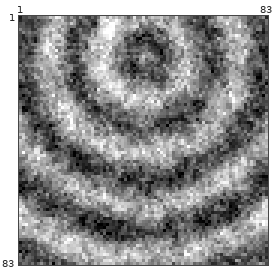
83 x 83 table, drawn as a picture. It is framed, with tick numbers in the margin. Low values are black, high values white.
Slope: none. Grain: blotchy. Average level on the scale: 50%. Rings: centred on the top middle.
